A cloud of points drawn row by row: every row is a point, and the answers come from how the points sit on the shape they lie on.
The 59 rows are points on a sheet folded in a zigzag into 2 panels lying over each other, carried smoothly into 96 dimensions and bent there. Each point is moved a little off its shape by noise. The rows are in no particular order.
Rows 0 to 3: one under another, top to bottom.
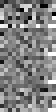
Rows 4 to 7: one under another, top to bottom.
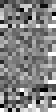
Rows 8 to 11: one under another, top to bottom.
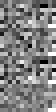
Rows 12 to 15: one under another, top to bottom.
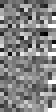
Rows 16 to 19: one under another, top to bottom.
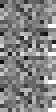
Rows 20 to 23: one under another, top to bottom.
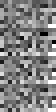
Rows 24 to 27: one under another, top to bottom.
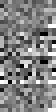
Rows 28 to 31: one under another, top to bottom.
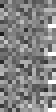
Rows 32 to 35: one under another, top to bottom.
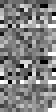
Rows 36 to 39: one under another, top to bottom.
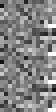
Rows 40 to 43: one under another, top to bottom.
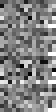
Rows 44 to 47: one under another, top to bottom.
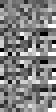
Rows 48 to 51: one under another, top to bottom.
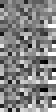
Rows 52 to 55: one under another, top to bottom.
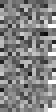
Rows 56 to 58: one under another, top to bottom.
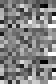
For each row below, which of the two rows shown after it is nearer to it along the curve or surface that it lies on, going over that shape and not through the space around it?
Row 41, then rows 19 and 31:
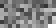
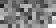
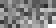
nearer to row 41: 19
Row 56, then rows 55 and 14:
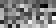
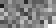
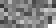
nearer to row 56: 55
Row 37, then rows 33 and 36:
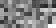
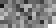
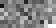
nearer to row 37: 33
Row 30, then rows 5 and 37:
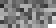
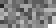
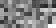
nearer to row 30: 5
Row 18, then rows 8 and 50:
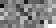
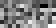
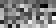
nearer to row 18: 50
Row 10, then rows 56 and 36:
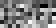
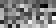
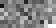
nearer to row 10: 56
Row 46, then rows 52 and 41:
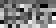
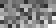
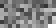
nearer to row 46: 41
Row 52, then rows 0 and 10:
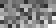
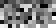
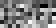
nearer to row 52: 0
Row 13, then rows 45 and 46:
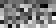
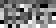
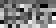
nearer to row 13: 45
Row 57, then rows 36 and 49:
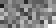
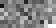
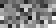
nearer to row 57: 36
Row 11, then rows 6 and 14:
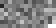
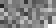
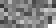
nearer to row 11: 14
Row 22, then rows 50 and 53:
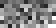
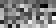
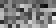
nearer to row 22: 50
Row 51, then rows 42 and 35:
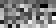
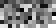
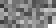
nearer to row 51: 42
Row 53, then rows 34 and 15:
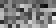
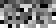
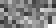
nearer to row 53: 34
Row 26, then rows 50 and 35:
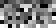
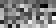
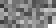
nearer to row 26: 50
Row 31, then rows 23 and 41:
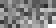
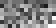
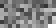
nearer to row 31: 23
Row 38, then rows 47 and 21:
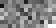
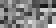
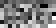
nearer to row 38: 21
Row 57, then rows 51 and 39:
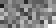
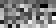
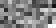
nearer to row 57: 51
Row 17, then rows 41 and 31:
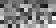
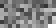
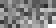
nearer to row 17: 31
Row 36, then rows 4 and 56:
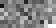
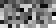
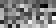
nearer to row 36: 56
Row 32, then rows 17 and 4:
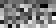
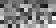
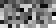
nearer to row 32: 17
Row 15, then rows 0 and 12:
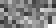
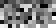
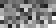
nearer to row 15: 12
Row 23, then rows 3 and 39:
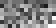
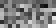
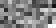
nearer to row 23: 3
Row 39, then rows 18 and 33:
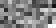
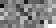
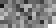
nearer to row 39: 33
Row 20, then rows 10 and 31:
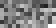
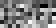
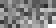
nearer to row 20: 10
